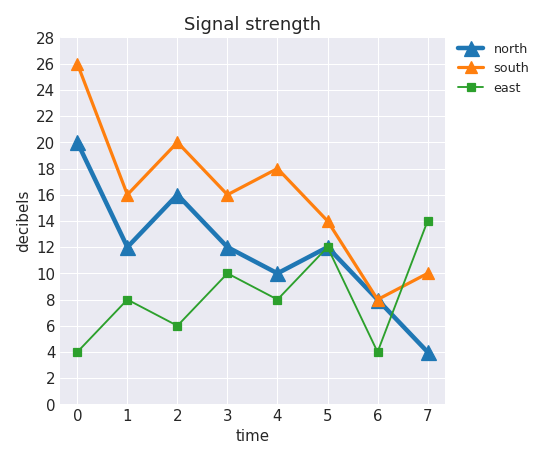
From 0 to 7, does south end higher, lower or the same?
lower
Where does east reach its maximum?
7
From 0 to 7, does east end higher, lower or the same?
higher
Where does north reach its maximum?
0
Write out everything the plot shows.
Title: Signal strength
x-axis: time, ticks 0 1 2 3 4 5 6 7
y-axis: decibels, ticks 0 2 4 6 8 10 12 14 16 18 20 22 24 26 28
Legend: north, south, east
Values:
north: 20 12 16 12 10 12 8 4
south: 26 16 20 16 18 14 8 10
east: 4 8 6 10 8 12 4 14
